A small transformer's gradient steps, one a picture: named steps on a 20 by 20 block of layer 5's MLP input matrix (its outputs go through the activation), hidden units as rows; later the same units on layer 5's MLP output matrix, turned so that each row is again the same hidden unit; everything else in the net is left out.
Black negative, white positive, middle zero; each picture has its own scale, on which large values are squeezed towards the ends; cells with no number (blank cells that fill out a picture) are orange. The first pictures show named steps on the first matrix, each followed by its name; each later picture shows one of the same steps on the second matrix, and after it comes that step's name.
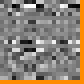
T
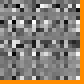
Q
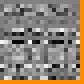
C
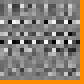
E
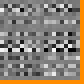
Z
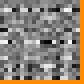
C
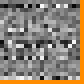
Q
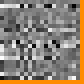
Q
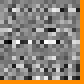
C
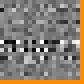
Z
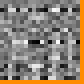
C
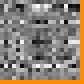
T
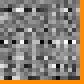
C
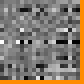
C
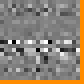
E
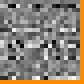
Q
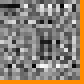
T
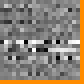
Z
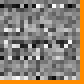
Q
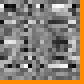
T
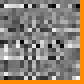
Q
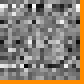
T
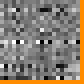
C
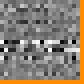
Z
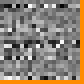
Q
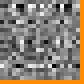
T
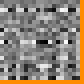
C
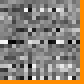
C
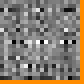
C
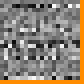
Q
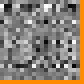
T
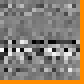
E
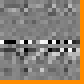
E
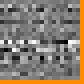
Z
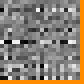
C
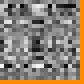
T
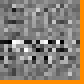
Z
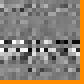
E
